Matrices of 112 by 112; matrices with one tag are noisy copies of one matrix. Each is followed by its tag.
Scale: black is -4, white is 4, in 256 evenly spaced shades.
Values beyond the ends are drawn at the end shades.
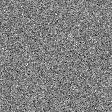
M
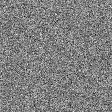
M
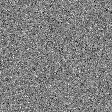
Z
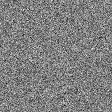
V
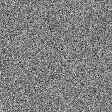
Z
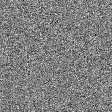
M
